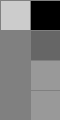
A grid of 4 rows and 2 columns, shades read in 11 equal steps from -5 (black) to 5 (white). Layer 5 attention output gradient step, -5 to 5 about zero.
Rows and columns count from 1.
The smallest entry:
-5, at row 1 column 2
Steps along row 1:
down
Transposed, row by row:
3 0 0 0 | -5 -1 1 1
